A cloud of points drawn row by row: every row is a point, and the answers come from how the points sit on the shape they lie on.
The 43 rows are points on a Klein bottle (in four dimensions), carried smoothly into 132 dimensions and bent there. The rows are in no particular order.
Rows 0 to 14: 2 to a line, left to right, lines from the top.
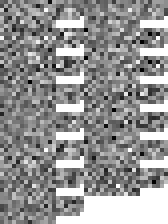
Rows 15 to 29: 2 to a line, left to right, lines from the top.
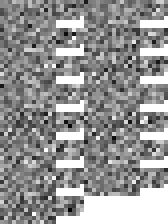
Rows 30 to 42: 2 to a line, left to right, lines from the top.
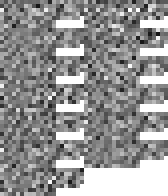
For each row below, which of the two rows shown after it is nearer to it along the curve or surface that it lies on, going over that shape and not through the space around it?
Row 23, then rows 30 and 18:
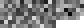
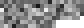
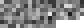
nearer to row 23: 18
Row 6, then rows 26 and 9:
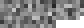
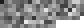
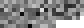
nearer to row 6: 9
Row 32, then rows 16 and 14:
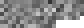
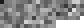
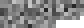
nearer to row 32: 16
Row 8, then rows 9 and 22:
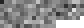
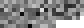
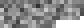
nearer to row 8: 9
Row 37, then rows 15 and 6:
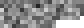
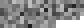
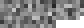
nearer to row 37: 6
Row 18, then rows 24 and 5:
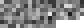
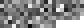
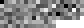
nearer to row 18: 24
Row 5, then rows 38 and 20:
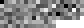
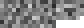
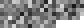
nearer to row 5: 20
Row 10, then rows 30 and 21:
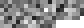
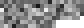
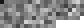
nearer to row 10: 30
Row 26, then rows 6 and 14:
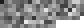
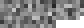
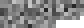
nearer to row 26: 14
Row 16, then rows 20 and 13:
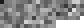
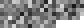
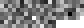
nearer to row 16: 20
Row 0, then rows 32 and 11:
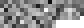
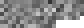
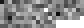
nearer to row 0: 11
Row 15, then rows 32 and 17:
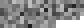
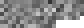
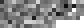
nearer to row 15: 17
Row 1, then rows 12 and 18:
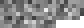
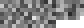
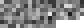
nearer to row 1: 18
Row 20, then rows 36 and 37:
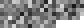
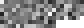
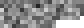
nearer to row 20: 36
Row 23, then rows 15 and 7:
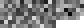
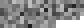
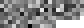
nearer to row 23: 15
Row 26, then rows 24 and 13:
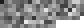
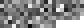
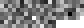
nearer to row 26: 24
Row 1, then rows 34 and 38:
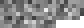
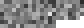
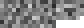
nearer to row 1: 34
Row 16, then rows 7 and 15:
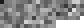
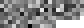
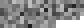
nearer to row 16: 15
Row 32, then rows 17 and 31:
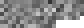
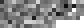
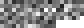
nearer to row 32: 31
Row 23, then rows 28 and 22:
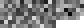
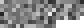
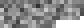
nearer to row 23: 28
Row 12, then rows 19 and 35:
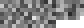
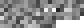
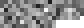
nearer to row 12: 19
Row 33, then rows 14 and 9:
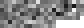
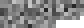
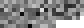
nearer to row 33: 14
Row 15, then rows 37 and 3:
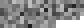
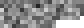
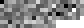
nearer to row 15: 3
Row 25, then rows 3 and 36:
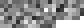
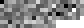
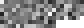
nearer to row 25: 36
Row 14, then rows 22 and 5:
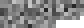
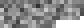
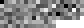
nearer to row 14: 5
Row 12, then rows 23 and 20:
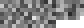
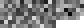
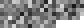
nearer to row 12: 20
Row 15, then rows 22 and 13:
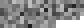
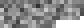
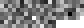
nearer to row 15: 13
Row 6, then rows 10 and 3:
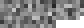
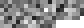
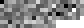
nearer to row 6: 10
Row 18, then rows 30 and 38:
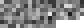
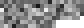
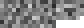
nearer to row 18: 38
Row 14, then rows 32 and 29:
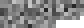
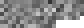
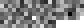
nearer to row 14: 29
